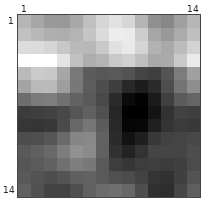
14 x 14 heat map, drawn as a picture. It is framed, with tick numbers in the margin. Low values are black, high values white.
There are no lone odd cells. The top part is higher, up to a seam about 30% of the way down. The ninth with the highest average is the top left. The bottom right is the smoothest part.
